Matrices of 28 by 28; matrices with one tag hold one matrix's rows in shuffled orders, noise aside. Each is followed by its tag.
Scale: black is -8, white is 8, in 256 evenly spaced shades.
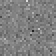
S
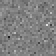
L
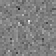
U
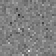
U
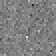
S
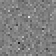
U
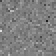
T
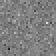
L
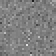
S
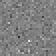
U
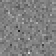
U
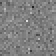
S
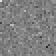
T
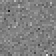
L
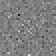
U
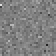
T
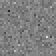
L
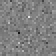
U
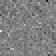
T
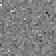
T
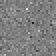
S
